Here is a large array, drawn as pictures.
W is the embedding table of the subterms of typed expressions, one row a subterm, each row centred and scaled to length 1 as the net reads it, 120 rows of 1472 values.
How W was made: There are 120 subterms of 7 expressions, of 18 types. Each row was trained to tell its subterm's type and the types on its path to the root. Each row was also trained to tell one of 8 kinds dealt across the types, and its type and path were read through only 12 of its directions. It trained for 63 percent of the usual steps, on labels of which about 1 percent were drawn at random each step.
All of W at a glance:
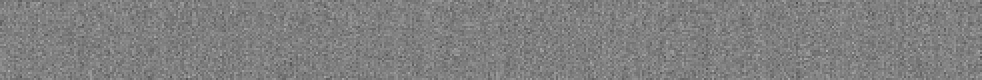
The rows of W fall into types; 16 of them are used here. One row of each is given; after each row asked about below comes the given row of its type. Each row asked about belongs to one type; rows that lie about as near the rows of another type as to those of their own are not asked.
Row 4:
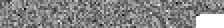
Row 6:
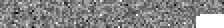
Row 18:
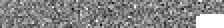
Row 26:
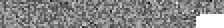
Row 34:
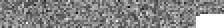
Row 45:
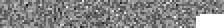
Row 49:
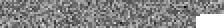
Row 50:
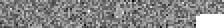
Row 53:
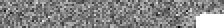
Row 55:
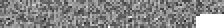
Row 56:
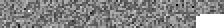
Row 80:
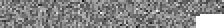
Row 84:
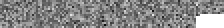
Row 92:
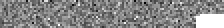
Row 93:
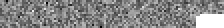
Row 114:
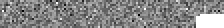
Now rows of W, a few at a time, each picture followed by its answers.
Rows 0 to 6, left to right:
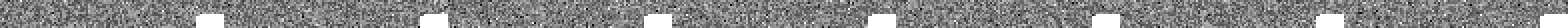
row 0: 93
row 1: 55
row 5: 93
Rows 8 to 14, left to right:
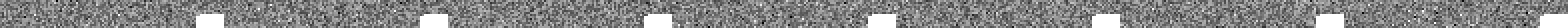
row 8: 92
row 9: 34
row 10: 56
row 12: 50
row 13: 53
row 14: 4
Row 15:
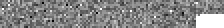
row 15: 6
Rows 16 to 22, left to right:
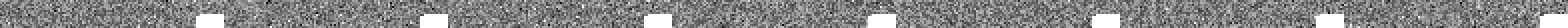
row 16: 53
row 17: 56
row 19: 34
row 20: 92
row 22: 55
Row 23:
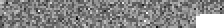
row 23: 92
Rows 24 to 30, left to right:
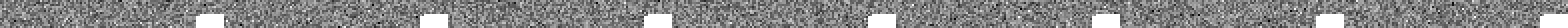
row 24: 34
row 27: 26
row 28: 92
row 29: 55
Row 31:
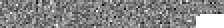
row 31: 84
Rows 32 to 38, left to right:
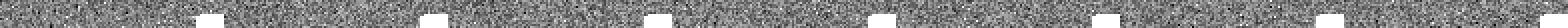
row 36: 55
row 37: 34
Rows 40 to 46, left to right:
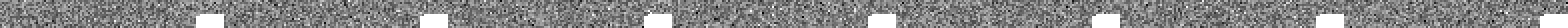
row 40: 53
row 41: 114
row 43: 4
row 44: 49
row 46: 49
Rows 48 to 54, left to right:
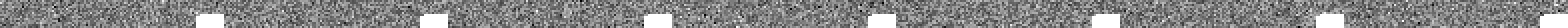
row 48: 18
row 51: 49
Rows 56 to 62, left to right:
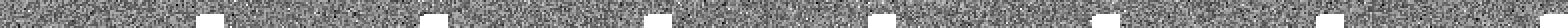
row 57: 80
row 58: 84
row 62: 26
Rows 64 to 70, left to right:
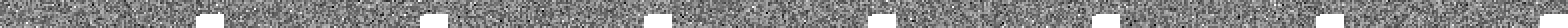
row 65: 4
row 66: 53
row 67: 55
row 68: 93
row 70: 34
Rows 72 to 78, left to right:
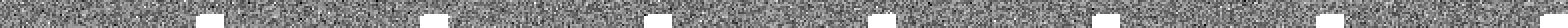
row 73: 84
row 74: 56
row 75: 6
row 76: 6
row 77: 53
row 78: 4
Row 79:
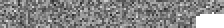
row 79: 26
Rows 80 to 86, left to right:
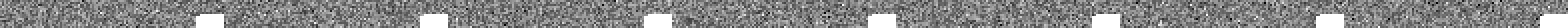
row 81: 6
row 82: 26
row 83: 6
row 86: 45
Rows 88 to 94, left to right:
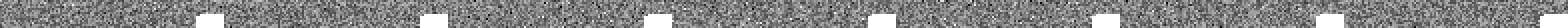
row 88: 55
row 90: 114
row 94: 56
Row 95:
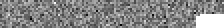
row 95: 114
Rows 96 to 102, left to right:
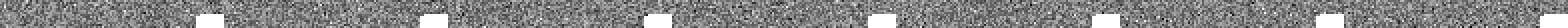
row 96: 84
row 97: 80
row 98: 26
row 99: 92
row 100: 53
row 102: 6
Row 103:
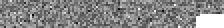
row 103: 84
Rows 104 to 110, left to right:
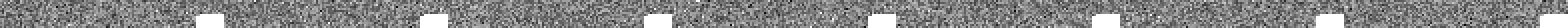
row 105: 56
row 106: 50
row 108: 93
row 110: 26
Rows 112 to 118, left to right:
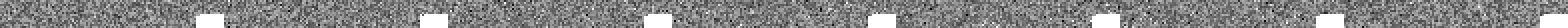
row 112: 92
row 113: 84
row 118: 34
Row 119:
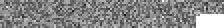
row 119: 18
